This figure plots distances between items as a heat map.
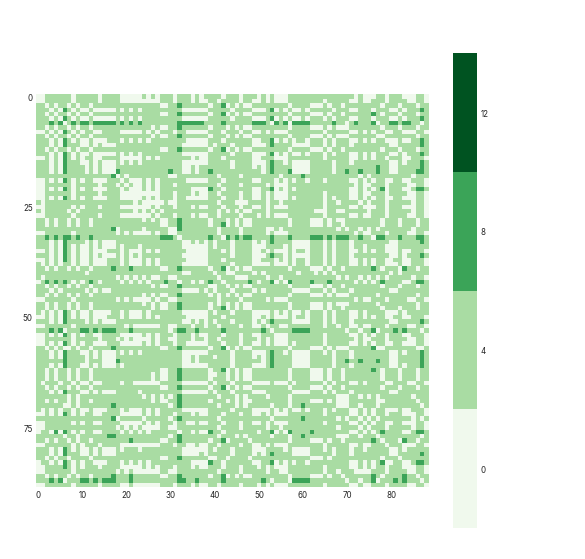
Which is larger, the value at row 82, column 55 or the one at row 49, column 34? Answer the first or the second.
the first
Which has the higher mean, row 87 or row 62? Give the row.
87
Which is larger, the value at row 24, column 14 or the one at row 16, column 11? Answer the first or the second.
the first
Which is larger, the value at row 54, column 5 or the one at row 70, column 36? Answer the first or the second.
the second
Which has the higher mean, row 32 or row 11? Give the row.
32
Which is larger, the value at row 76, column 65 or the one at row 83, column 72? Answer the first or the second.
the first
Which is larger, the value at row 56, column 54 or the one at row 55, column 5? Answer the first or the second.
the second
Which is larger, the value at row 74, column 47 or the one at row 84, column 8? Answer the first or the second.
the first
